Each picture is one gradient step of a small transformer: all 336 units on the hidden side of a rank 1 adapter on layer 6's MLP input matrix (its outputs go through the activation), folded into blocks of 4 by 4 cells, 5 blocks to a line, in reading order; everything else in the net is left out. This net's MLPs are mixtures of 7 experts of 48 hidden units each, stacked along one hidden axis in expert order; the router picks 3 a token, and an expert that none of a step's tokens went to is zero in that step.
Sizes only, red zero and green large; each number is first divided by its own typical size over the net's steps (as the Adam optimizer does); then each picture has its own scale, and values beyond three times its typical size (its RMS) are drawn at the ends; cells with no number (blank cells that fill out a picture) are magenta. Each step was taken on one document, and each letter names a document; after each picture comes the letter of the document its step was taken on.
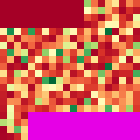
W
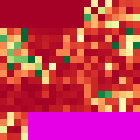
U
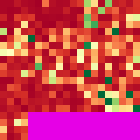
U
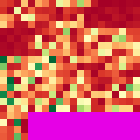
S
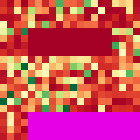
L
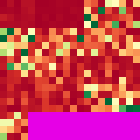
U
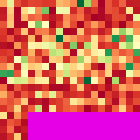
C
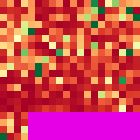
U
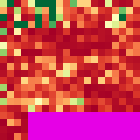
S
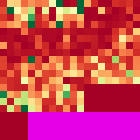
L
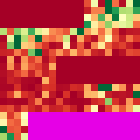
W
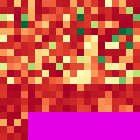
C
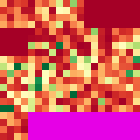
S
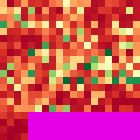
C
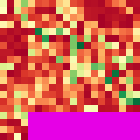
S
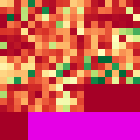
C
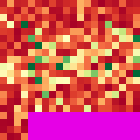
C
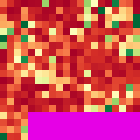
U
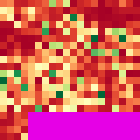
S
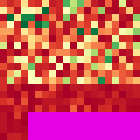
C
